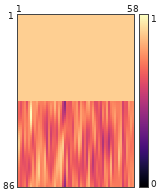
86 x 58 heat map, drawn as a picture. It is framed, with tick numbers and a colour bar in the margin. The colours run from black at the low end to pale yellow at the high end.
It is made of 2 by 1 panels. Panel 1,1: very high, flat. Panel 2,1: high, streaked downward.
